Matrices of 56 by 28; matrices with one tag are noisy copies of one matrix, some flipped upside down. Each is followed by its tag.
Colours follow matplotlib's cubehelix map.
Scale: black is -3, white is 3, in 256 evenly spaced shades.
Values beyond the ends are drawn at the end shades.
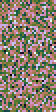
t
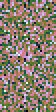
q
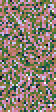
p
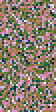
p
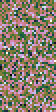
t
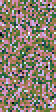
p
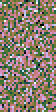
q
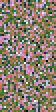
q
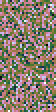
p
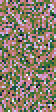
p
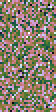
p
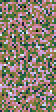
t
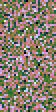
q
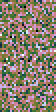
t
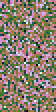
q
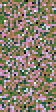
q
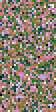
p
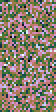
t
